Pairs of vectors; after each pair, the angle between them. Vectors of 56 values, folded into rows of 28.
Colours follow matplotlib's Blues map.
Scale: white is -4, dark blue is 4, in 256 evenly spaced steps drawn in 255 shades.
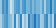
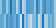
partly opposed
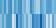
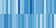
orthogonal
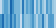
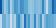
partly opposed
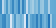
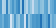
nearly parallel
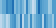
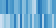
nearly parallel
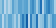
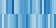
partly aligned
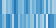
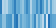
nearly parallel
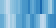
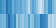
nearly opposite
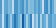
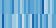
nearly opposite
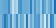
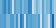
partly aligned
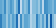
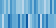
orthogonal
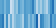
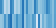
partly opposed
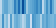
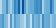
nearly parallel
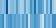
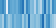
nearly opposite
